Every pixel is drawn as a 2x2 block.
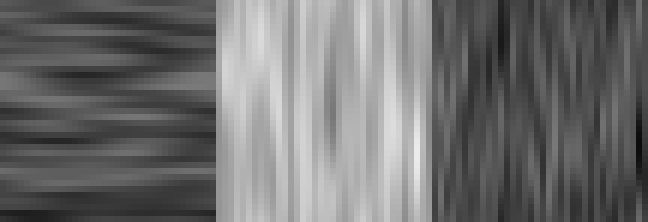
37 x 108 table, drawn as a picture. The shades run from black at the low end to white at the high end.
It is made of 1 by 3 panels. Panel 1,1: low, streaked across. Panel 1,2: high, streaked downward. Panel 1,3: low, streaked downward.
